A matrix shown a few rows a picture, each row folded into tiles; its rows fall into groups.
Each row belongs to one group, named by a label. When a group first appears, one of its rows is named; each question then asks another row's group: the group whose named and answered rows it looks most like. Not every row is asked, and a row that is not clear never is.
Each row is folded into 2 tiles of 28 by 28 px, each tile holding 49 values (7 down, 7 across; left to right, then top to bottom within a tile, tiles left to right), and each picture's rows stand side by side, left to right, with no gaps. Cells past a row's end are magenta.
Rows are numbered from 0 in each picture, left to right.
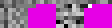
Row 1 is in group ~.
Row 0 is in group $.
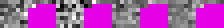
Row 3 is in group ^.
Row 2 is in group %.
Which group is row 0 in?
^
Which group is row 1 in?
%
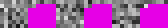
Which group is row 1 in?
$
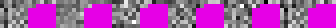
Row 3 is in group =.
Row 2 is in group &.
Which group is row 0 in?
$
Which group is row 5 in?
$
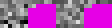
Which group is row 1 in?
&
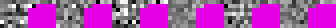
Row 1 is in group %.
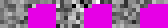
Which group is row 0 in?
~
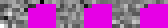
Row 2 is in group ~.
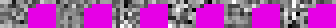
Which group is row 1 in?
%
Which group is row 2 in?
$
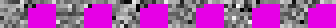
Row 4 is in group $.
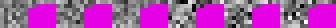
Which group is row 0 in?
$
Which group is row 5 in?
$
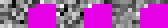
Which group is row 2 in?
^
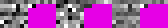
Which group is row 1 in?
=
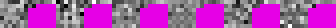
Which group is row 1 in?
%
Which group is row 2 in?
=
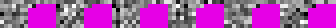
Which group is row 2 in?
$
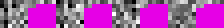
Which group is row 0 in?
$
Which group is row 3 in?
^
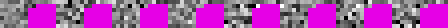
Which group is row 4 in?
~
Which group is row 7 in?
~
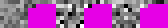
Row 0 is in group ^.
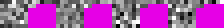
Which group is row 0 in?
&
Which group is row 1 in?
%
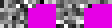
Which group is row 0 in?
%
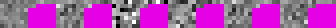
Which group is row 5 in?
$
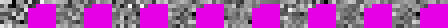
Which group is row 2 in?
%
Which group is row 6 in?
^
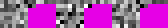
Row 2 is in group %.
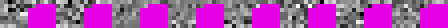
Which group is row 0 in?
=
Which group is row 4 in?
~
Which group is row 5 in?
%
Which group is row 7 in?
=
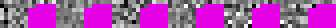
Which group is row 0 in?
$
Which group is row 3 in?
%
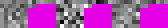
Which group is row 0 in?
$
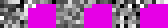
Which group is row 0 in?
^
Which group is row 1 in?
&
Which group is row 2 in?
%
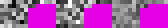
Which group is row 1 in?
&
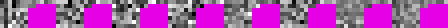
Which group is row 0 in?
$
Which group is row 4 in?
^
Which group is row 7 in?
$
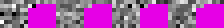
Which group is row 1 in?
~
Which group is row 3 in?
^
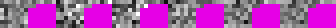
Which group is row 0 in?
$
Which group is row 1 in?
$
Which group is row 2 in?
^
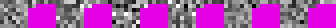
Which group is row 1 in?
^
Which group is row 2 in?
~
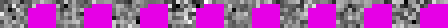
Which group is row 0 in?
=
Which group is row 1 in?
%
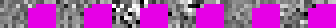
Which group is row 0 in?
%
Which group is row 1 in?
%
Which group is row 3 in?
~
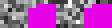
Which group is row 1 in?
&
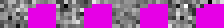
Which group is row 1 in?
%
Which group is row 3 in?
%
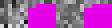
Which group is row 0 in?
$
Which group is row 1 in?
^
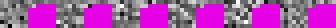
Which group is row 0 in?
~
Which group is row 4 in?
&
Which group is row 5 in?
$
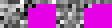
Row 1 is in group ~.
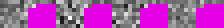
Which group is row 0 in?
^
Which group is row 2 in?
~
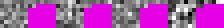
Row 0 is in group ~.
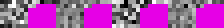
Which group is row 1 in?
%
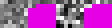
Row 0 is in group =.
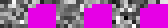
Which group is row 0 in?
&
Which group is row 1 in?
^
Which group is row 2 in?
=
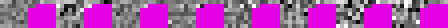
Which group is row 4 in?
%
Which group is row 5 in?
%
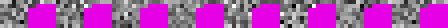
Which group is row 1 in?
%
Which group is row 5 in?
~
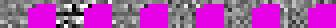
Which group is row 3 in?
%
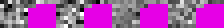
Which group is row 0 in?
%
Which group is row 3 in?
&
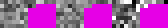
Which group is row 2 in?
^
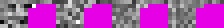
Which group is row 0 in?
~
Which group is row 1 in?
&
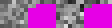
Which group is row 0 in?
&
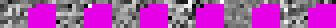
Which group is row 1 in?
~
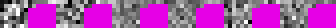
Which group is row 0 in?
=
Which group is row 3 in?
=
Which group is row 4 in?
$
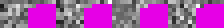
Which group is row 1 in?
$
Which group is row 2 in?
^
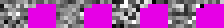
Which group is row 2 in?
&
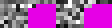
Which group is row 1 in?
&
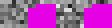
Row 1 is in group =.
